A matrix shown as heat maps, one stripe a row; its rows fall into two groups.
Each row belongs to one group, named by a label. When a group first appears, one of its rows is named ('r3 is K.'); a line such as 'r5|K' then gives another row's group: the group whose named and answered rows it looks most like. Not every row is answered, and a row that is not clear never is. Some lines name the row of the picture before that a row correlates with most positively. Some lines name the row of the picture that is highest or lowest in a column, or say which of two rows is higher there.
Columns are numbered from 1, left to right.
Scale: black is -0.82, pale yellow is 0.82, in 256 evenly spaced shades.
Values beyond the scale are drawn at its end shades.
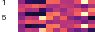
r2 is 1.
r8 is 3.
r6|1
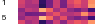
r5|3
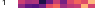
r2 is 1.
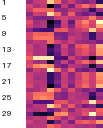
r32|3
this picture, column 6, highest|29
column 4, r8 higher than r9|No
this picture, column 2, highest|15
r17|1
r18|3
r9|1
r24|1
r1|3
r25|1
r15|1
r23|3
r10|1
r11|3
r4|3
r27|3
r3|1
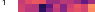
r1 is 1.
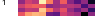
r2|1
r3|3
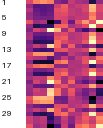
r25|1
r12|3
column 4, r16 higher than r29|No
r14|1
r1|1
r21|3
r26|1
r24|3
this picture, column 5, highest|8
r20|3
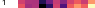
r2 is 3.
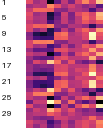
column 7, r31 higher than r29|No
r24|1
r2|3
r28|3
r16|3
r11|1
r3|1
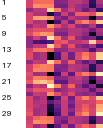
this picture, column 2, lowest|11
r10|3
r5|1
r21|1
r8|1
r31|1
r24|3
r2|1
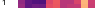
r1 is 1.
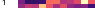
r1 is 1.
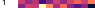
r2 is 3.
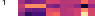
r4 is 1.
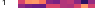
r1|1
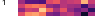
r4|1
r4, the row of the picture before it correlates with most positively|1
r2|1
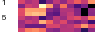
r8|1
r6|3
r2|3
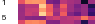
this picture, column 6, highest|5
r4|3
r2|3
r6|1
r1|1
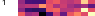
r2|3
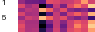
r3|3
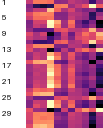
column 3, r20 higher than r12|No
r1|1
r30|1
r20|3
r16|1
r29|1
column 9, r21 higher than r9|No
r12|1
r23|1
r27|3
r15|3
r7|3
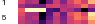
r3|1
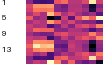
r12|1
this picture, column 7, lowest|5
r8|1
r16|3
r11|1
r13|1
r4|3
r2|1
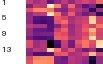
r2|3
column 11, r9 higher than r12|No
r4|3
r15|1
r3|1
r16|1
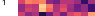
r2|3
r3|3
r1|1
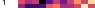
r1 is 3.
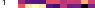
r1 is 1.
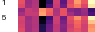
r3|3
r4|3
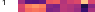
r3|1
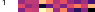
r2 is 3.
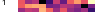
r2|1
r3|3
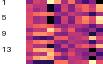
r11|1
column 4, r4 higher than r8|No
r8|3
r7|1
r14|3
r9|1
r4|1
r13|1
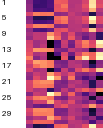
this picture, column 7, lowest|15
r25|1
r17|1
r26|3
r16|1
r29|1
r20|3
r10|3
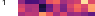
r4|3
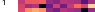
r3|1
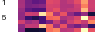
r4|3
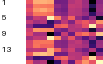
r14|1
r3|1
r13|3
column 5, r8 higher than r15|No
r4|1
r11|1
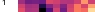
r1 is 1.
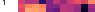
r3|1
